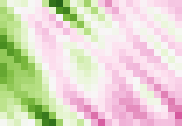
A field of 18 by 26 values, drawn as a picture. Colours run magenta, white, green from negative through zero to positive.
Overall the values sit about 50% of the way up the scale. Values change most from cell to cell in the top middle. Values rise toward the left. There are no lone odd cells. The ninth with the lowest average is the bottom right. The grain runs diagonally down to the right.
